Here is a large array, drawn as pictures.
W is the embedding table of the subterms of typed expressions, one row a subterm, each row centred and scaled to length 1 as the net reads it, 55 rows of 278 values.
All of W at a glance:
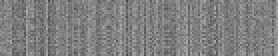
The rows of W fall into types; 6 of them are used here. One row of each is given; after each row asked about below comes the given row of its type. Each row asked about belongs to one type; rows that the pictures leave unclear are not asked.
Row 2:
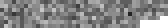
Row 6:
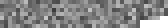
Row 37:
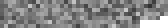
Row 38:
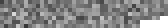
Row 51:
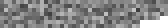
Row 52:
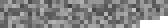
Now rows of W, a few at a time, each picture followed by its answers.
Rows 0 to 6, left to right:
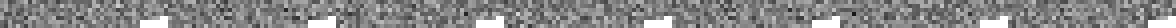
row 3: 38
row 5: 52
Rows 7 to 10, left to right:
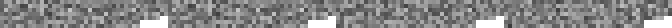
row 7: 51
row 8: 51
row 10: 6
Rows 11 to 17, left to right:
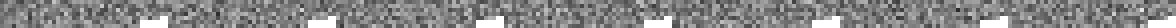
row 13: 6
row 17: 51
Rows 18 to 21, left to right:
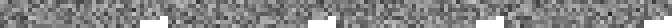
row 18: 2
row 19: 37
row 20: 52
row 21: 6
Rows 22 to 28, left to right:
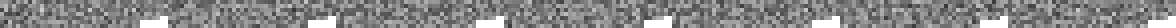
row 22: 2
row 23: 6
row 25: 6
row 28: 51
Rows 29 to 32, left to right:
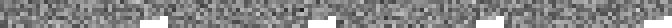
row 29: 52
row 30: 37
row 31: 6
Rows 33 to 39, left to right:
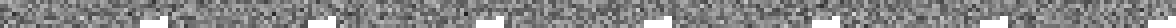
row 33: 37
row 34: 6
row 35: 2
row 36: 52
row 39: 2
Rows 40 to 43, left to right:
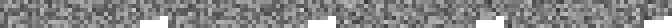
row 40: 52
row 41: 52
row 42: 37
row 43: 6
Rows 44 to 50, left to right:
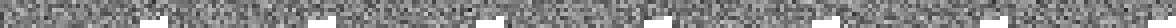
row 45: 2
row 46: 37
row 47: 6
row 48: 52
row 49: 37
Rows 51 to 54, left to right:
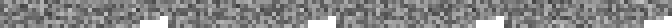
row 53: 52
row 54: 52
